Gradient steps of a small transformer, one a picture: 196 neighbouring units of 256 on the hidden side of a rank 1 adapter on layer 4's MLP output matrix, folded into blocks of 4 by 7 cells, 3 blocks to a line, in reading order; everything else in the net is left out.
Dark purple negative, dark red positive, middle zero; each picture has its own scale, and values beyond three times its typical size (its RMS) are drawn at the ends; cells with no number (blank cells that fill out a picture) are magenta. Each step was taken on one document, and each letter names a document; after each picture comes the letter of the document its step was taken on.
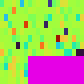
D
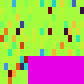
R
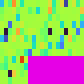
R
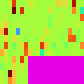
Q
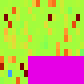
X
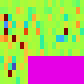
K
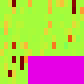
Q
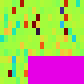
K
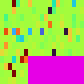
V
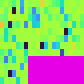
K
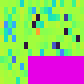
K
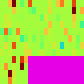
Q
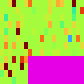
Q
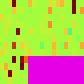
Q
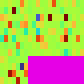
K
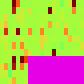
V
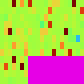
V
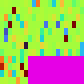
X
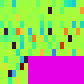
R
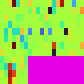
V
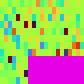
D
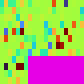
R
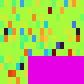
R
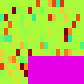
X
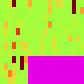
Q
